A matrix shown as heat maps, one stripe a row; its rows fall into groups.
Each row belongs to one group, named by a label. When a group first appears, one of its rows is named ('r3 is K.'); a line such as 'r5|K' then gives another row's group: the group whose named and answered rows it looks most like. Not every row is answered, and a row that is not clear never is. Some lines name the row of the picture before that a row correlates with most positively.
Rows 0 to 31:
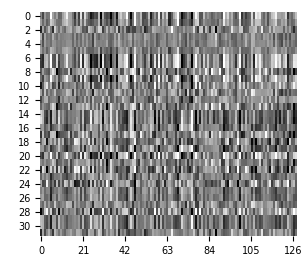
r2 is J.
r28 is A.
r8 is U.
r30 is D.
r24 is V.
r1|A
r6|A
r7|A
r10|A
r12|A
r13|U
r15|D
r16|D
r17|U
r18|U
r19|D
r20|A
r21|U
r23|D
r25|D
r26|D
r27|J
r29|D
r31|J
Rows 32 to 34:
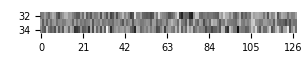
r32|A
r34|V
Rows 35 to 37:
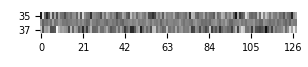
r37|V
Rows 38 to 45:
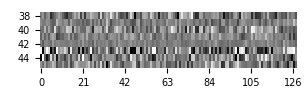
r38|D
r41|U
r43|V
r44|U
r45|U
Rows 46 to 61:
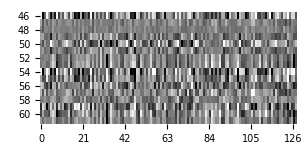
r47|J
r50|A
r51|D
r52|U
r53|U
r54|V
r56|D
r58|A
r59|U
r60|U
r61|U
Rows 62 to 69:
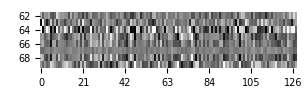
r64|V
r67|J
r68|D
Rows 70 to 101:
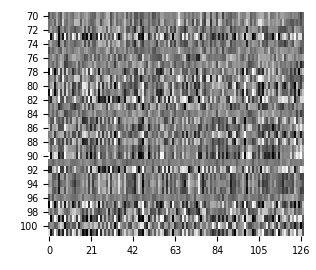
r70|J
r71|J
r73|V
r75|J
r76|A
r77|U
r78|U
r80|U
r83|D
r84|U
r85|V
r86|V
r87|U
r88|V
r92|A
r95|D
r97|U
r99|V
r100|U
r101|V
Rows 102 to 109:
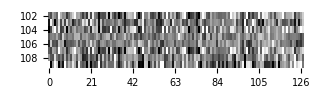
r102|A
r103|U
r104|A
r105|J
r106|U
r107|A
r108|V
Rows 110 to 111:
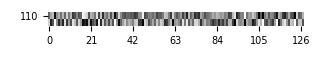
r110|U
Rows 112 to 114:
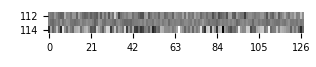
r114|J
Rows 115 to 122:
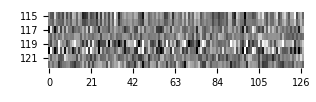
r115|V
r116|V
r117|U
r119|A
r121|V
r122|D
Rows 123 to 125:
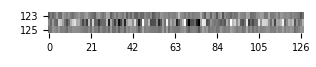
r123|J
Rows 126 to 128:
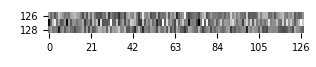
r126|A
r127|A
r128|D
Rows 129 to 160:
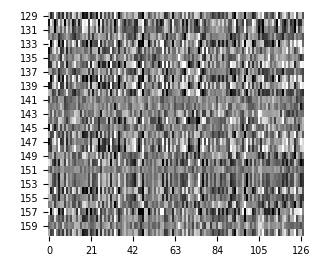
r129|V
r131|U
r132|D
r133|V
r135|J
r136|A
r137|D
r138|V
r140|D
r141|U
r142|U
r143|J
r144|A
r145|U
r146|V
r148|A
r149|U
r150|D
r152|D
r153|D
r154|V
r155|D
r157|V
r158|V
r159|J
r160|V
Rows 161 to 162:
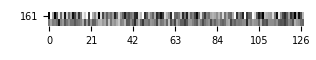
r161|U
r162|D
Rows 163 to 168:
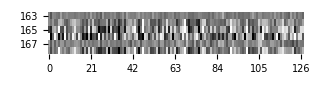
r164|A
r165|A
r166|V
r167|J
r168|A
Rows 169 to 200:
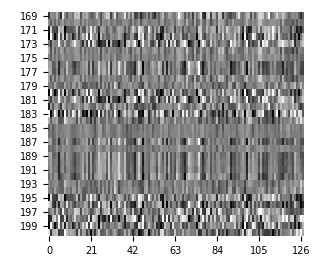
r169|J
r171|U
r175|J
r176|D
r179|V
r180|U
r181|A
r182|J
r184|V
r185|J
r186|J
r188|J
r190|D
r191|D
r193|V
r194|V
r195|U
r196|D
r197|J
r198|A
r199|U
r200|V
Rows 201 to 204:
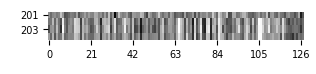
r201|U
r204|J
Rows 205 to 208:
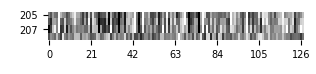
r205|A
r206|A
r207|A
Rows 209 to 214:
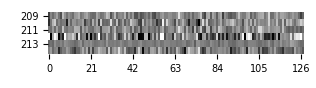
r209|J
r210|A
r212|V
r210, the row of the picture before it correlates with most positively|207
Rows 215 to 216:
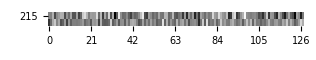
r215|U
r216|A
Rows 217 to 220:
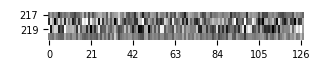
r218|U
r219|V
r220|V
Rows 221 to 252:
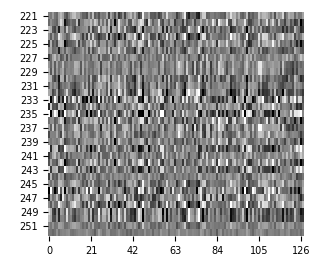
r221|A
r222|U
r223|D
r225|U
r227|A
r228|J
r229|J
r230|D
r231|D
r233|V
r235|V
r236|U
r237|J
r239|U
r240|V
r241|A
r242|U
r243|V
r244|U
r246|U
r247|J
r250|D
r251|A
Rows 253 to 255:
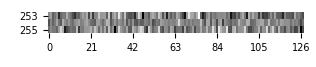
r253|D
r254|J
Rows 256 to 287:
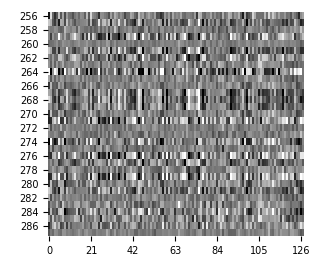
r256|U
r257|D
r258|V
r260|J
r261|D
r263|J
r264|V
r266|U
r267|D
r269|D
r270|U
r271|A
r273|V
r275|J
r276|A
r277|D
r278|A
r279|A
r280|U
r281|D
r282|J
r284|U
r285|J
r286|A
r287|J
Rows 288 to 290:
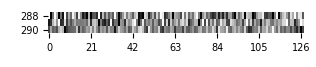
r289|A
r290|U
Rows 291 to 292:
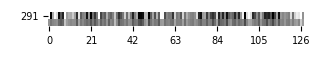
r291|V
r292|V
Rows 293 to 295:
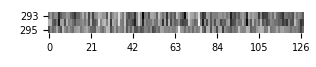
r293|D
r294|D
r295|J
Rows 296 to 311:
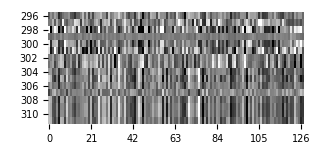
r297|J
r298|V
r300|V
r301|V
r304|D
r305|D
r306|D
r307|A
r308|D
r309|D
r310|D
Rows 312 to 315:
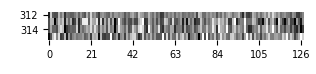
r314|U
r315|A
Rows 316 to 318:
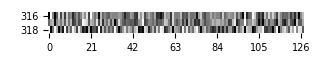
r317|U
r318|V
